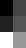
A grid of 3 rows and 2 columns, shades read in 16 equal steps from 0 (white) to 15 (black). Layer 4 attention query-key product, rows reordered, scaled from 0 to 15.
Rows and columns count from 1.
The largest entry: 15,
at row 1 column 1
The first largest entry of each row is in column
1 1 2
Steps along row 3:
up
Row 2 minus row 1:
-2 -1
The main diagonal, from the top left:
15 10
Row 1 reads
15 11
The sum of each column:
28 27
